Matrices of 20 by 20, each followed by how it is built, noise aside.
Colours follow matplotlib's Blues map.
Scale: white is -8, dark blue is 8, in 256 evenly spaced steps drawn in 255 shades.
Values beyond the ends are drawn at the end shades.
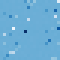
sparse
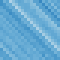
Toeplitz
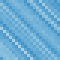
Toeplitz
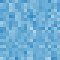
low rank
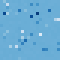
sparse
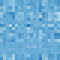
low rank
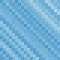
Toeplitz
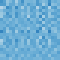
low rank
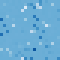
sparse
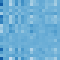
low rank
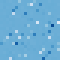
sparse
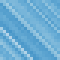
Toeplitz
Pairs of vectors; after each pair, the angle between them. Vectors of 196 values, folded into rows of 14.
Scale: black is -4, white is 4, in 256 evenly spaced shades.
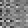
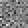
partly opposed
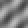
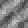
nearly parallel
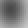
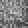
partly opposed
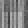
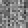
partly aligned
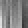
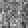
partly aligned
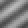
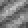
nearly parallel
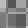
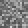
orthogonal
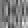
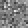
orthogonal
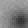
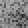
partly aligned
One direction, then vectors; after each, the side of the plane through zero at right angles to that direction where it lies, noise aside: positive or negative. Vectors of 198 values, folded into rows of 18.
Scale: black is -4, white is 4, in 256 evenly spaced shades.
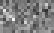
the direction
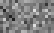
negative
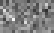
positive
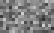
negative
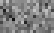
negative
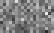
negative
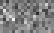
positive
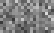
negative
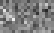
positive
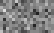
positive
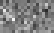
positive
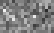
positive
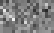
positive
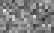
positive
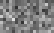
positive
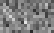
positive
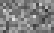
positive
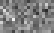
positive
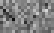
negative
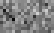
negative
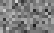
positive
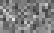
positive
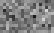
negative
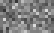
negative
